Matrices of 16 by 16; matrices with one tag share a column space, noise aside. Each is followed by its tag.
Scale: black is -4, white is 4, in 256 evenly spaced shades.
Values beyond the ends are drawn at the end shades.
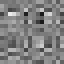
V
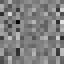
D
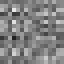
D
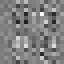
V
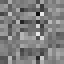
D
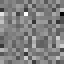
V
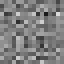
V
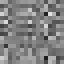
D
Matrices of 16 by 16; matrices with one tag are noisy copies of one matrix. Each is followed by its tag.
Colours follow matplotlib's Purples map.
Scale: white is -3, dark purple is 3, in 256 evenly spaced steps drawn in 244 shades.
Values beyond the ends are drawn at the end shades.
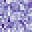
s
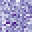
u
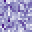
s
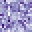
s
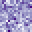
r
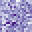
u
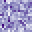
s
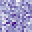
u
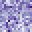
r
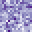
r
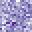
u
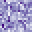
s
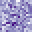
u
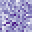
u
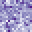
r
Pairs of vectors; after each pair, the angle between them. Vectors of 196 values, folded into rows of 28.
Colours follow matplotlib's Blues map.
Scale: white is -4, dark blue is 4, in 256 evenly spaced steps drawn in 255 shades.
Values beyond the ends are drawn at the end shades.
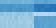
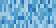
orthogonal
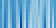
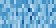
orthogonal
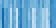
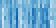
nearly opposite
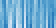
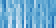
nearly parallel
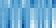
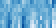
nearly parallel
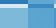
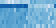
nearly opposite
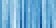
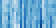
nearly parallel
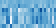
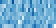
orthogonal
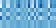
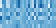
nearly parallel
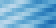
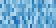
orthogonal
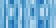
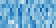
partly opposed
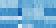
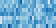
partly aligned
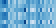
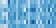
nearly opposite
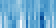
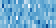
orthogonal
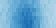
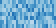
orthogonal
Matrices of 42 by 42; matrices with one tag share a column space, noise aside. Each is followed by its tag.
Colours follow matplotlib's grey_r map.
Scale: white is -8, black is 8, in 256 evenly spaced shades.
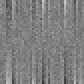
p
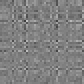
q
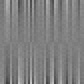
p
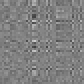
q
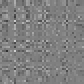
q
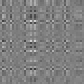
q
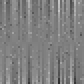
p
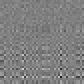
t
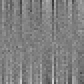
p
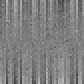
p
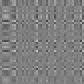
q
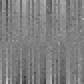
p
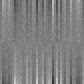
p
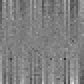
p
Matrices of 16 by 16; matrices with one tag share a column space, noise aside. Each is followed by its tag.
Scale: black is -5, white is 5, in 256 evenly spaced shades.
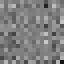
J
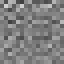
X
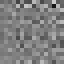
X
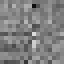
J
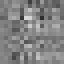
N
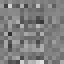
J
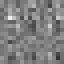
N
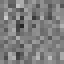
N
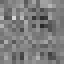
N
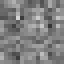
N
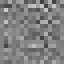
X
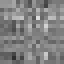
N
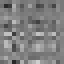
J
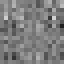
N
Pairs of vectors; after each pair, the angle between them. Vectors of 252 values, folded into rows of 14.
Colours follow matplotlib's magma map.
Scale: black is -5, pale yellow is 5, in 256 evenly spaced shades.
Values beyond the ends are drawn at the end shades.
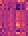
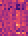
nearly parallel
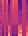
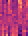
nearly opposite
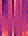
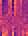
nearly parallel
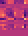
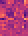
nearly parallel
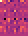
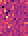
partly aligned
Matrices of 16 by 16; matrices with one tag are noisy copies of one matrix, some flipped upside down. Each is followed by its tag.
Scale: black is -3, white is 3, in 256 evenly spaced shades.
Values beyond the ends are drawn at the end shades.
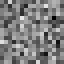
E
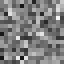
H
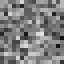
H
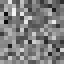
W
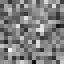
H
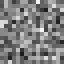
E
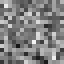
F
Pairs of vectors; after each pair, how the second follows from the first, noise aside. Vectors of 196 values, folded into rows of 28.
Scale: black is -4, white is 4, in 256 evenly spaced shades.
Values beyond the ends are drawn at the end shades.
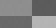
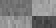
negated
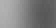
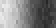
scaled up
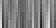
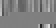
partly zeroed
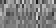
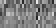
negated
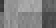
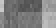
negated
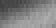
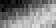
scaled up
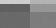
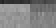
negated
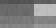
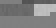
partly zeroed
